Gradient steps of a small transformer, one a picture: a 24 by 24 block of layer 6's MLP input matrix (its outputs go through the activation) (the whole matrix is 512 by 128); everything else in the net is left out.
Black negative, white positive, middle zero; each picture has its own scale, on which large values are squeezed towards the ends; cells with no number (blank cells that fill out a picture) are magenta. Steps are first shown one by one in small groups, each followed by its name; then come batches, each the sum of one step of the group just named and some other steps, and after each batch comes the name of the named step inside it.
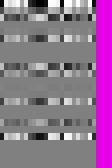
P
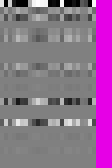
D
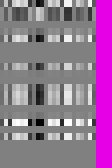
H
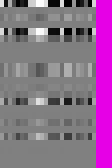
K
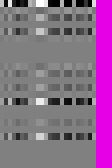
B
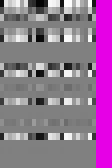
P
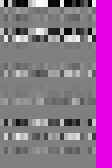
K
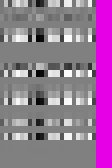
H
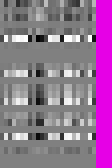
H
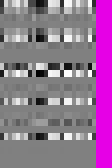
P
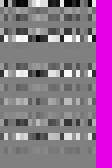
D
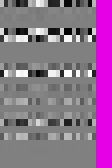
K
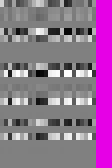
K
